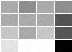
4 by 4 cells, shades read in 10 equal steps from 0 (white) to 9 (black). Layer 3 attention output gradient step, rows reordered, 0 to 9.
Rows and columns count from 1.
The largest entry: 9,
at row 4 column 4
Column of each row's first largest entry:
2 4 4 4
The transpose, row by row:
3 3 2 1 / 4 3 3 0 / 3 3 2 0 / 4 6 6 9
